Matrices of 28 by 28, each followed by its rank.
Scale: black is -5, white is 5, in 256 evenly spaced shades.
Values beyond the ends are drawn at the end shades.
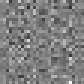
five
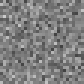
full rank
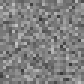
full rank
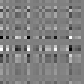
one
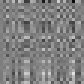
two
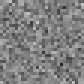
full rank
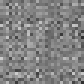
five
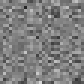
five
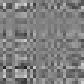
two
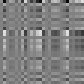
one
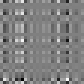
one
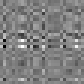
two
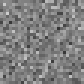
full rank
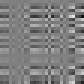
one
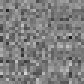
five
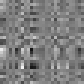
two
